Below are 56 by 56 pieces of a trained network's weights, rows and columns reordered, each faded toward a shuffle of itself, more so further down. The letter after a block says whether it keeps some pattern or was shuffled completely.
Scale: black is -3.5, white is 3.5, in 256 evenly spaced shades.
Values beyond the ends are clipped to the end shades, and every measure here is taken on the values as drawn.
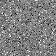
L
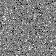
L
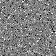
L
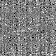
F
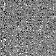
F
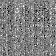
F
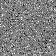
L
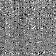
F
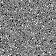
L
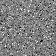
L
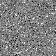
L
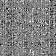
F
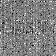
F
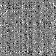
F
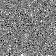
L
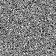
L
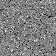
L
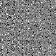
F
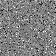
L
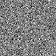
F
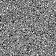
L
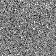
L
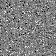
L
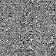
F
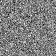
L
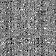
F
